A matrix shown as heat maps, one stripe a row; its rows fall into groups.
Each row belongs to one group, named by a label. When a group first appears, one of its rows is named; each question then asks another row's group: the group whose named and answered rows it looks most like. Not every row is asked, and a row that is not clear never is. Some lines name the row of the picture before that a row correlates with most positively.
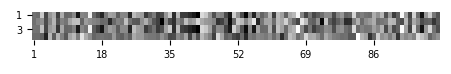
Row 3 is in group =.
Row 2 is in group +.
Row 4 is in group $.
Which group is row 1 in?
=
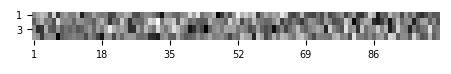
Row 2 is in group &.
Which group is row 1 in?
+
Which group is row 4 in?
=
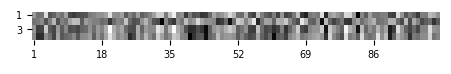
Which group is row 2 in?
+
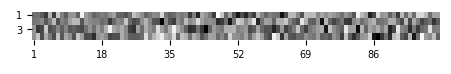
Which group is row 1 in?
$
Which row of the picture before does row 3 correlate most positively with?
3
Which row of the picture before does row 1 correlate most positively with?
4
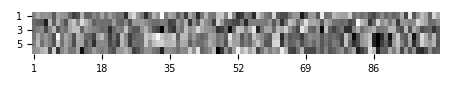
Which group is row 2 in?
$
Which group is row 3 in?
+
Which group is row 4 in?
&
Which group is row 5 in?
&
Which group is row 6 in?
+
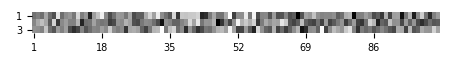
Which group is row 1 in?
&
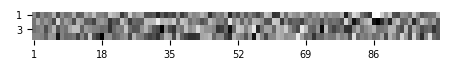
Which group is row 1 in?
=
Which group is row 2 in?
&
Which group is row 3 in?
+
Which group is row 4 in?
=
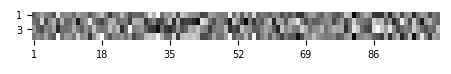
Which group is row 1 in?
&
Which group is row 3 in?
=
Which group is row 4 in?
&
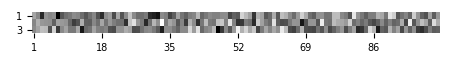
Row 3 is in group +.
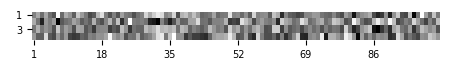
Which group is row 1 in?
&
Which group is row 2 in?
=
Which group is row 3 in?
&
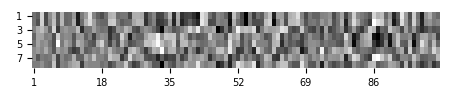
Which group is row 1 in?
=
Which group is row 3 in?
+
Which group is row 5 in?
&
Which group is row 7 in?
=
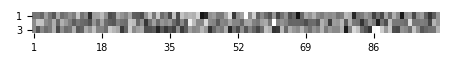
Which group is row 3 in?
=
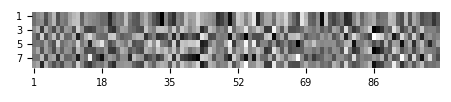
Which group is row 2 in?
+
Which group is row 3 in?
&
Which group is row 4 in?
=
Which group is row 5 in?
&
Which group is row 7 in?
=
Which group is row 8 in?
&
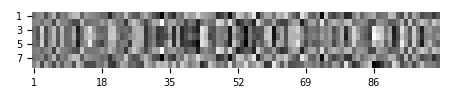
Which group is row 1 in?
+
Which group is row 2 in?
$
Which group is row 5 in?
=
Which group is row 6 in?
$
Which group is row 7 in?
+
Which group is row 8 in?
&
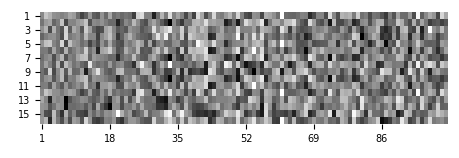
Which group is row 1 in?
$
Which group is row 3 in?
&
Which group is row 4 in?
&
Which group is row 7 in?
+
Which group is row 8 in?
$
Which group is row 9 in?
=
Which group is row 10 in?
+
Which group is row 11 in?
&
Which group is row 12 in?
$
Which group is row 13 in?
=
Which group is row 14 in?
=
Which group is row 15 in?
$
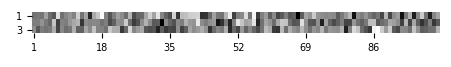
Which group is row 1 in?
&
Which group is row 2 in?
+
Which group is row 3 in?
=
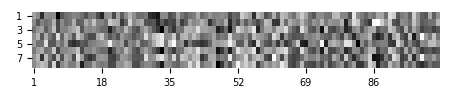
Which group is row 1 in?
=
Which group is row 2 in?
=
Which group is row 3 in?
+
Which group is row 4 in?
&
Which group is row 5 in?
$
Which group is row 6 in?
+
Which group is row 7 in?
&
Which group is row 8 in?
+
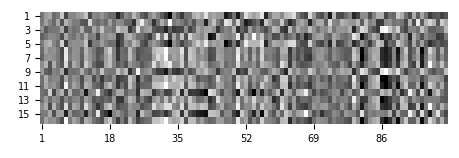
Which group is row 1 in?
+
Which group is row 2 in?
$
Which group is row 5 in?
+
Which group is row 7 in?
&
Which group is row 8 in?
&
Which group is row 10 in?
&
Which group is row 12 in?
=
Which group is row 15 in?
=
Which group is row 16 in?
&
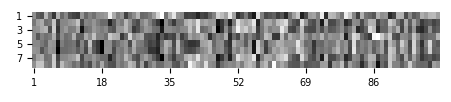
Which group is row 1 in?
$
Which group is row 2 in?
+
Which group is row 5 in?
=
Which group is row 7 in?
+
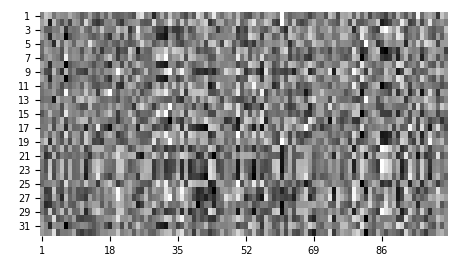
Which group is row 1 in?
$
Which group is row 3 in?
=
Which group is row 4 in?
=
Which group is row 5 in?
$
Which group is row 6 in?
&
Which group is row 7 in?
&
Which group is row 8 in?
=
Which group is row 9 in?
$
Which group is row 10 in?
=
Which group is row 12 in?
&
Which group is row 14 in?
$
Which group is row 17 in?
=
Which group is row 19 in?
&
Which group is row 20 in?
=
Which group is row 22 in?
=
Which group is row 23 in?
=
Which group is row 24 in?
=
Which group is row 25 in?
&
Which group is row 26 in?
$
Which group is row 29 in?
=
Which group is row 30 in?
$
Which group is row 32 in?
$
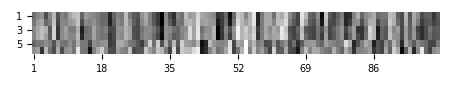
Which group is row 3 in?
+
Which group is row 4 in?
+
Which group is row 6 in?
&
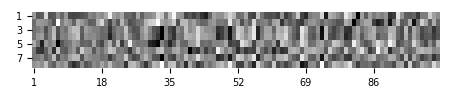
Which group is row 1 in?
$
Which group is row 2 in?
&
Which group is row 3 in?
+
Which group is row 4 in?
+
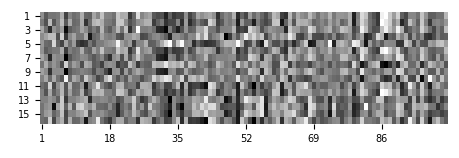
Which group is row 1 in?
=
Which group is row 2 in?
=
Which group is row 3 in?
=
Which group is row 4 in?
+
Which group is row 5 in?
$
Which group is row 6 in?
=
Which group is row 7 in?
=
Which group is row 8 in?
&
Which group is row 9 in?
=
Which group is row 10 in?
&
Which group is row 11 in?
=
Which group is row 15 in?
+
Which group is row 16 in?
=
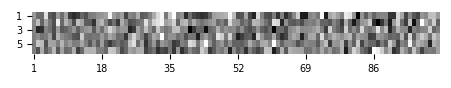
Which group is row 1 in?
$
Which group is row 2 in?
&
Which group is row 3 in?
$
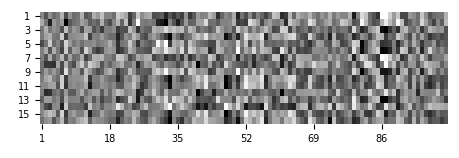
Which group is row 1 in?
=
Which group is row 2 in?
=
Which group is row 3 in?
&
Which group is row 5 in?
&
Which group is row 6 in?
&
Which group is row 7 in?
=
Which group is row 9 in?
&
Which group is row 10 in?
+
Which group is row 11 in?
+
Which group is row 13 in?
&
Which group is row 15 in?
+
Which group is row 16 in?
+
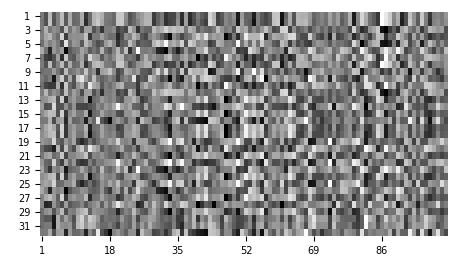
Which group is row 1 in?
=
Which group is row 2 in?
=
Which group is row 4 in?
+
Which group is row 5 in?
&
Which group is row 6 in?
=
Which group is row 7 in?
$
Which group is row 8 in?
=
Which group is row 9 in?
&
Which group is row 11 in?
$
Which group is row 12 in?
&
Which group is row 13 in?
+
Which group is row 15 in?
+
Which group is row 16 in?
=
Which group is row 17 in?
+
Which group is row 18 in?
+
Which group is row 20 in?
$
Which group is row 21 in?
+
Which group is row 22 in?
$
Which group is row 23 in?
=
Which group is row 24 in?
+
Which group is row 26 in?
=
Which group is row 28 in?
$
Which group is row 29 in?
+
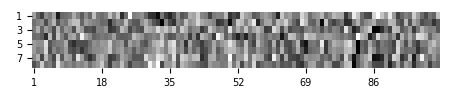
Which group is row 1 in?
=
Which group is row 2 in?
+
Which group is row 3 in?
&
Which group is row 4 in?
$
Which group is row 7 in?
&
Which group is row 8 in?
&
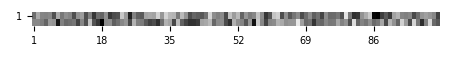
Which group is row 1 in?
&
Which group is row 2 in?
=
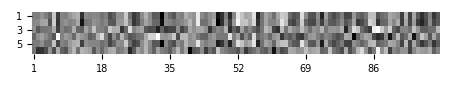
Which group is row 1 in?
+
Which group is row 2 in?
+
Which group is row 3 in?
=
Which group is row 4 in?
&
